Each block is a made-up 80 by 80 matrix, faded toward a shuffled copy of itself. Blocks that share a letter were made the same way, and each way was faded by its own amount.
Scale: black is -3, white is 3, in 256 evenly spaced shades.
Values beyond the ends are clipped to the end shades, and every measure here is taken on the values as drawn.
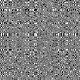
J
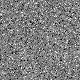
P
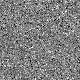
P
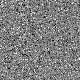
P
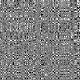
J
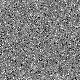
P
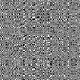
J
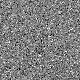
P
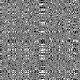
J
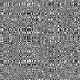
J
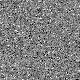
P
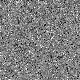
P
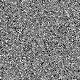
P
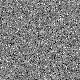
P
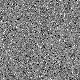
P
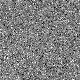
P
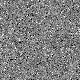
P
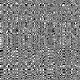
J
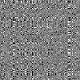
J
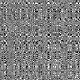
J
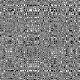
J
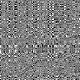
J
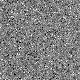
P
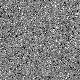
P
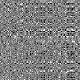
J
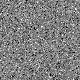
P
